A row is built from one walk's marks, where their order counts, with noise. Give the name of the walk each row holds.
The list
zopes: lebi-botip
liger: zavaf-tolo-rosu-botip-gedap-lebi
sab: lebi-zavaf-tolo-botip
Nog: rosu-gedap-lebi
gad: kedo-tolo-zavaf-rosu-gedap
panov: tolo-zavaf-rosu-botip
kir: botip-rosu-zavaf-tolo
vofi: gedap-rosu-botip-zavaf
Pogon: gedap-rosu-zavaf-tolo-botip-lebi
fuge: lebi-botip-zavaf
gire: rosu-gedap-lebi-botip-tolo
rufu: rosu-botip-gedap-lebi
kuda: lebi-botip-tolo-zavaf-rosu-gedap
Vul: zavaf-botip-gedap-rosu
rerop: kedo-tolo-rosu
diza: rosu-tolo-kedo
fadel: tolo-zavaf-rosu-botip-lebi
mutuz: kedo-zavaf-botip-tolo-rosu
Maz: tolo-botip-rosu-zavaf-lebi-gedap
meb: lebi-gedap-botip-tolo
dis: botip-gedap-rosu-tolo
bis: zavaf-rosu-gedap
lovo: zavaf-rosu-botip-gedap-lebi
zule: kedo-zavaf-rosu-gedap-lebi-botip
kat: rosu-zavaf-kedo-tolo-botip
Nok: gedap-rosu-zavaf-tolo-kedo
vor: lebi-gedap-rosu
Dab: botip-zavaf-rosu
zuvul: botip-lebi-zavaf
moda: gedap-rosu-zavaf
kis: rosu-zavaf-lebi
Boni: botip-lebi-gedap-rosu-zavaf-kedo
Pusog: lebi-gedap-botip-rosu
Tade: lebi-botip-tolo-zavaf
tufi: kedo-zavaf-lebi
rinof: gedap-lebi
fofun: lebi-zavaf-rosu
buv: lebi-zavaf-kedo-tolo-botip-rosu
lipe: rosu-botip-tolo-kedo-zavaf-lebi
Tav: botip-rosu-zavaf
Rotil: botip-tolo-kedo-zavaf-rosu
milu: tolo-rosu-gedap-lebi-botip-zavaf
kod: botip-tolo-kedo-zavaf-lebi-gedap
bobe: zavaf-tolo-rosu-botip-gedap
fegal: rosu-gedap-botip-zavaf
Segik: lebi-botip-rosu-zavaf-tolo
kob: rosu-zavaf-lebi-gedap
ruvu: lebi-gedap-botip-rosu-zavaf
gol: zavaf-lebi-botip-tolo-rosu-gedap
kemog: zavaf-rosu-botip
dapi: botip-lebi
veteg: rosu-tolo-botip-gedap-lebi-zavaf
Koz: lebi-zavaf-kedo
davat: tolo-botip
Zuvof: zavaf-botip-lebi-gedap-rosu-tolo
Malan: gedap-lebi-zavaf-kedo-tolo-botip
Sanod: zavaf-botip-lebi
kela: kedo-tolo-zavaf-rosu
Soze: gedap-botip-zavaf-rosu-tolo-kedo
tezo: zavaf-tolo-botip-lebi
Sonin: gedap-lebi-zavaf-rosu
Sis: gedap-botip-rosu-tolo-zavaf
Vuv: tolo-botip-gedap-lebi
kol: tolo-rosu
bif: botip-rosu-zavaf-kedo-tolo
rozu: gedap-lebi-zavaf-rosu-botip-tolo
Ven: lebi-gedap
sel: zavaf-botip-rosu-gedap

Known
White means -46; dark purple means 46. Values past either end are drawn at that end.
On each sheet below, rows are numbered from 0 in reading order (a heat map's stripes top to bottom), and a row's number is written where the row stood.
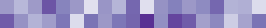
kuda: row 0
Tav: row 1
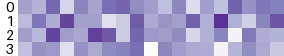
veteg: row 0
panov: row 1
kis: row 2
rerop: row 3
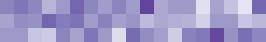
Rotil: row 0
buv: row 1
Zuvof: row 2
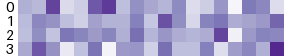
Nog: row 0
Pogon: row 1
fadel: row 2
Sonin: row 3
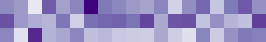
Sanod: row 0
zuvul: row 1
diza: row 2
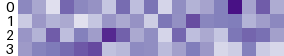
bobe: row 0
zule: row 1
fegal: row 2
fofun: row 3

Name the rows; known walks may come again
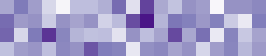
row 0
rinof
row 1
bif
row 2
Koz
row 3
mutuz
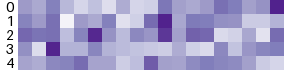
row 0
Soze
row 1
dis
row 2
Dab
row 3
diza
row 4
Segik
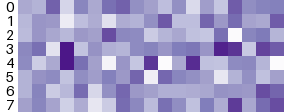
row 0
veteg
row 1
rozu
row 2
Vuv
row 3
kemog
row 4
Ven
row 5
kela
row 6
milu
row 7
Sis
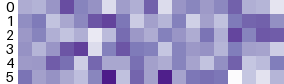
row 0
kuda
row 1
Vul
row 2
vofi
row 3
Tade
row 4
kat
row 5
dapi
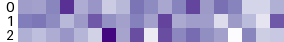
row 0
sab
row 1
Rotil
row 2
tufi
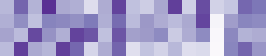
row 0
davat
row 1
fadel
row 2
kis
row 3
kol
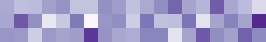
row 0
gad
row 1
Sonin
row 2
liger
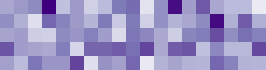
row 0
zopes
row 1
bobe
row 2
Zuvof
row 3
zuvul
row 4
kob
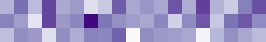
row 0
panov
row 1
Sanod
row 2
rerop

